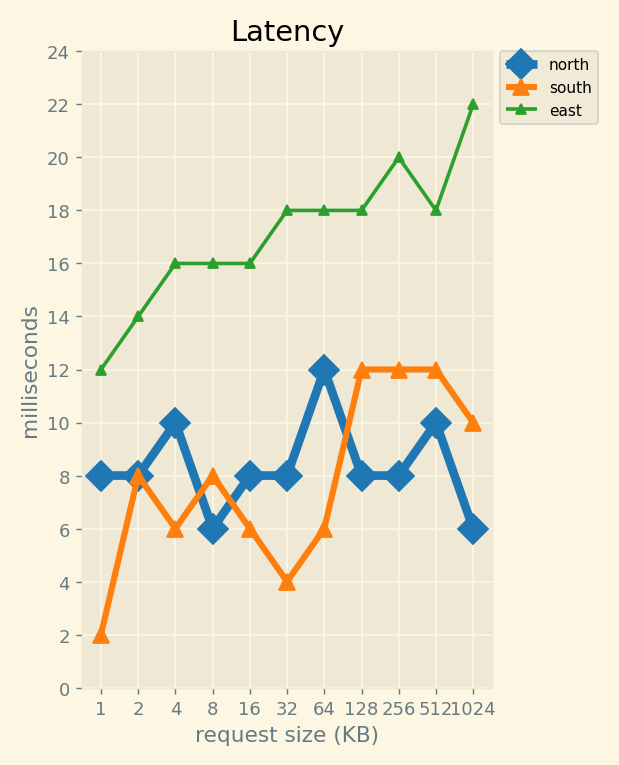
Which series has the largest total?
east
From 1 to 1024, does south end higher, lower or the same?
higher
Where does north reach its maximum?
64
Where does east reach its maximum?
1024
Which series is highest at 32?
east
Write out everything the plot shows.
Title: Latency
x-axis: request size (KB), ticks 1 2 4 8 16 32 64 128 256 512 1024
y-axis: milliseconds, ticks 0 2 4 6 8 10 12 14 16 18 20 22 24
Legend: north, south, east
Values:
north: 8 8 10 6 8 8 12 8 8 10 6
south: 2 8 6 8 6 4 6 12 12 12 10
east: 12 14 16 16 16 18 18 18 20 18 22
